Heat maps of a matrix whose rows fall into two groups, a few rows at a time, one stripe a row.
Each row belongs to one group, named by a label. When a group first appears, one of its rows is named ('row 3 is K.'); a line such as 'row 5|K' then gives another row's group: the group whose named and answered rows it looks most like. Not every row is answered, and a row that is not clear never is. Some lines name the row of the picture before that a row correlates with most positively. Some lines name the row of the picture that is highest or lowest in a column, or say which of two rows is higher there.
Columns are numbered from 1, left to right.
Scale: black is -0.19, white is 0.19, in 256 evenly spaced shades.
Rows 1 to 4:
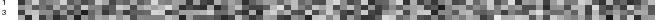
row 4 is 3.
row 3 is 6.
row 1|6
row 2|3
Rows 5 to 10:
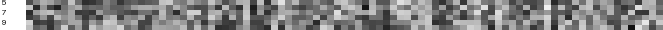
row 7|6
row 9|3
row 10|3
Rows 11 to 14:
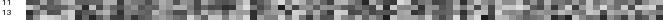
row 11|6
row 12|3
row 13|6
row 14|6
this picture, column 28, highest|14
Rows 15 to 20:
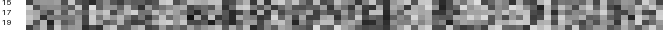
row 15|6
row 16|3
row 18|3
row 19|3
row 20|6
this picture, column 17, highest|20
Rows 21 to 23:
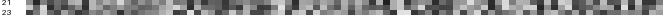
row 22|3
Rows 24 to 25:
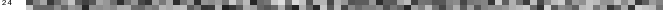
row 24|6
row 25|3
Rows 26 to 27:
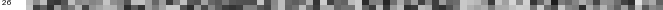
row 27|3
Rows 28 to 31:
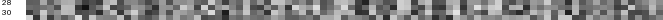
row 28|6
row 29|6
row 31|3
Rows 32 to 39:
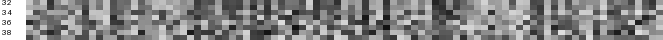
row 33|3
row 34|3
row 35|3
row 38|3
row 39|6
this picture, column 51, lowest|36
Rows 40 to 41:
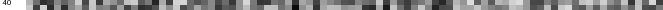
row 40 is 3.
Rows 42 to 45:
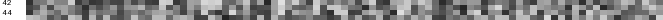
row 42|6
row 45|3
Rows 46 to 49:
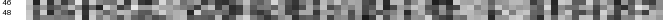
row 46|3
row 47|3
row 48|3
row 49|3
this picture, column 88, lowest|48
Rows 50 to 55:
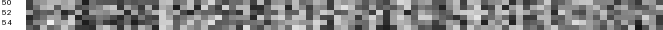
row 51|6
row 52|3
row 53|6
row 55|6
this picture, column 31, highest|51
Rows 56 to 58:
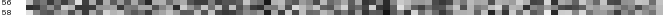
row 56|3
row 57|6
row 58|3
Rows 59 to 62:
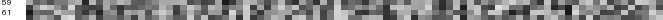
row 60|6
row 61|6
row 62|6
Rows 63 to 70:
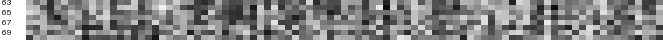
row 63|3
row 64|3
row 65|3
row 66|3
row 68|6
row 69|3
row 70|6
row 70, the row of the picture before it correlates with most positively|60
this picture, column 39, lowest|66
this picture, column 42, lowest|63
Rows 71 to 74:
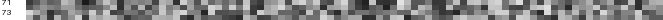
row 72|6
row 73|3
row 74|3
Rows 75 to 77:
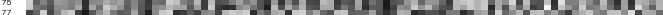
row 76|3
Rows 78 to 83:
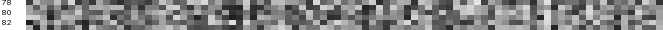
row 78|6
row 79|3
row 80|3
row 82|6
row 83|3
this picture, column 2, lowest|83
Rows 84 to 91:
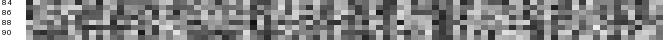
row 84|6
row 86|6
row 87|6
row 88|3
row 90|3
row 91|3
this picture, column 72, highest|88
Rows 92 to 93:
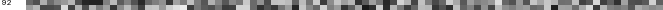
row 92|6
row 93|3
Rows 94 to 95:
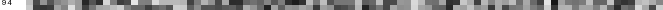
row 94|3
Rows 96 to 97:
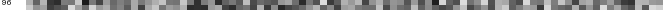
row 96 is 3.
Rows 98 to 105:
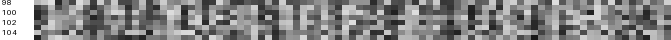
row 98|3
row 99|6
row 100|6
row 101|6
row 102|6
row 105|6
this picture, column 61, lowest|104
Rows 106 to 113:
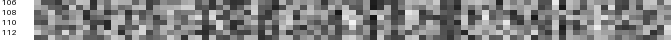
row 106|3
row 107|3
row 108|6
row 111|3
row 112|3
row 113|6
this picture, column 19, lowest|110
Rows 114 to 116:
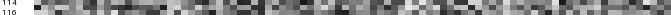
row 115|6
